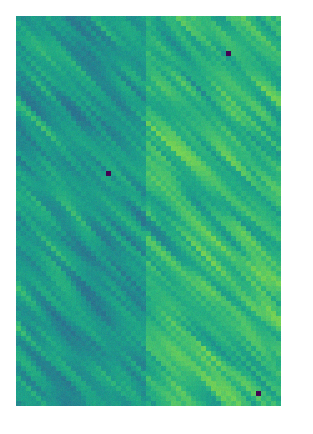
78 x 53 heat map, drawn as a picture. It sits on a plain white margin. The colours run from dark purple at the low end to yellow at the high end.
Average level on the scale: 60%. Grain: diagonal, down to the right. Lone odd cells: 3, each lower than its neighbours. Seam: vertical, 50% of the way across, the right part higher.
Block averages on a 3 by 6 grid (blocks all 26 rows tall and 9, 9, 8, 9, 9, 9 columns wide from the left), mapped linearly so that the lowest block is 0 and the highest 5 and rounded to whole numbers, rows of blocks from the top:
1 0 1 4 4 4
1 1 1 4 5 5
1 0 1 5 5 5
